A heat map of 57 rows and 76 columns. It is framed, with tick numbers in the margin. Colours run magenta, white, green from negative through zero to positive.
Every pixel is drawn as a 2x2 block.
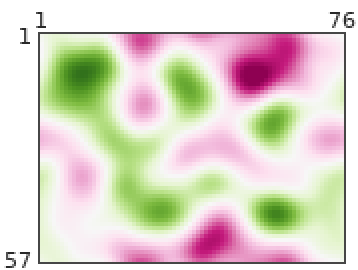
Odd rows or columns: none. Average level on the scale: 50%. Ninth with the lowest average: top right. Calmest part: bottom left. Mirror symmetry: none. Histogram: bell-shaped.
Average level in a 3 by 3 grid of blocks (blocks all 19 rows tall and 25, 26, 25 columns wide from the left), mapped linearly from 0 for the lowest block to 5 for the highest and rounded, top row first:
5 2 0
3 3 3
3 2 4
